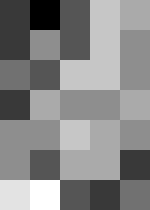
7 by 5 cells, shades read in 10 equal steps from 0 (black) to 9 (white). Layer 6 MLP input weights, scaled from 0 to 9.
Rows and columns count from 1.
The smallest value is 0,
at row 1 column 2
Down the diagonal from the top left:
2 5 7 5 5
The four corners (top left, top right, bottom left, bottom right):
2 6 8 4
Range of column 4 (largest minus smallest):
5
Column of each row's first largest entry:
4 4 3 2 3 3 2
